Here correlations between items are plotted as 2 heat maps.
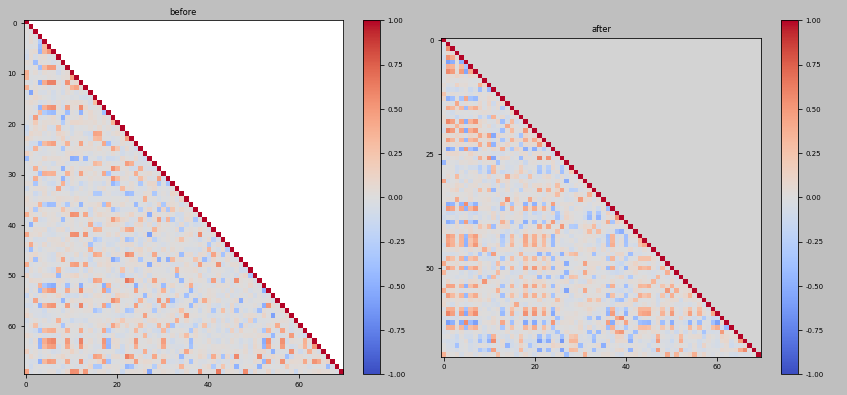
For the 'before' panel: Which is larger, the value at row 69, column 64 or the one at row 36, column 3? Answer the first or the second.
the second
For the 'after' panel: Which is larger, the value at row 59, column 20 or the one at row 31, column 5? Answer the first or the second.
the first
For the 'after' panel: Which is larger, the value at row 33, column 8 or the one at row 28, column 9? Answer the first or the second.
the first
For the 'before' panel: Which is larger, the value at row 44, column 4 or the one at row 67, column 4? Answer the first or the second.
the second
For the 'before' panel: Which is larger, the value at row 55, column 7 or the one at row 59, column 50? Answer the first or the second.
the first
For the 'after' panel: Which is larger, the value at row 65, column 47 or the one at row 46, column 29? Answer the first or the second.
the first
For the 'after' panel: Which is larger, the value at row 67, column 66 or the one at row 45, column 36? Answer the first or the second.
the first
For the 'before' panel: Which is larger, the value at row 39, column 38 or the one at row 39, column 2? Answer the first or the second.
the second
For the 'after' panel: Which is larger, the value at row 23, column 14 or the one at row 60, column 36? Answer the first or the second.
the first
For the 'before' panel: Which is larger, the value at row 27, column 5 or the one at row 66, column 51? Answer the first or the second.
the second
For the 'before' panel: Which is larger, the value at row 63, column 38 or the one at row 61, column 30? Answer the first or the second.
the second
